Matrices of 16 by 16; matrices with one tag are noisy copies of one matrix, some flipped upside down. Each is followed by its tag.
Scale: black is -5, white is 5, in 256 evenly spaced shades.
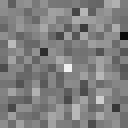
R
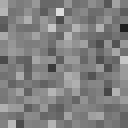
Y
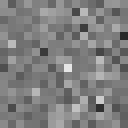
R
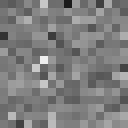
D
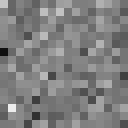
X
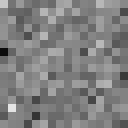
X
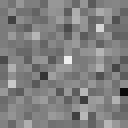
R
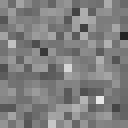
R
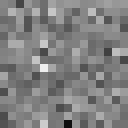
D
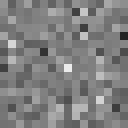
R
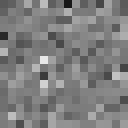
D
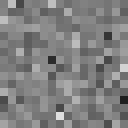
Y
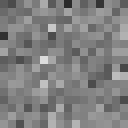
D
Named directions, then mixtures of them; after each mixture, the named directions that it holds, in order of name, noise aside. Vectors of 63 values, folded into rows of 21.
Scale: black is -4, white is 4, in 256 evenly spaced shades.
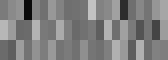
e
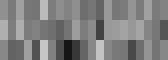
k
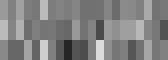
k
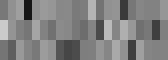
e, k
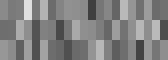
e, k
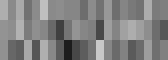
k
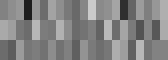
e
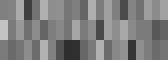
e, k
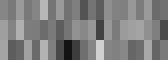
k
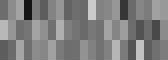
e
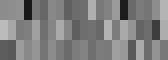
e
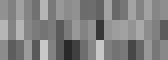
k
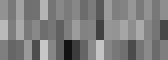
k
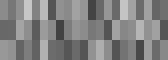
e, k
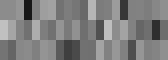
e, k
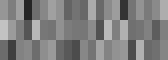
e, k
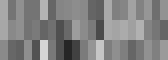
k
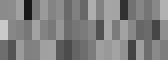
e, k
